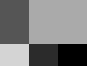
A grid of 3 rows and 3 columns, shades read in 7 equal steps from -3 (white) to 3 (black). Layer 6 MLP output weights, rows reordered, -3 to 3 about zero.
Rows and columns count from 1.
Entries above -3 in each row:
3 3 3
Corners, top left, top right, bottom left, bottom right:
1 -1 -2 3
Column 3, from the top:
-1 -1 3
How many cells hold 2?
1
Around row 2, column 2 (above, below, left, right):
-1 2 1 -1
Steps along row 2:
down same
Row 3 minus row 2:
-3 3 4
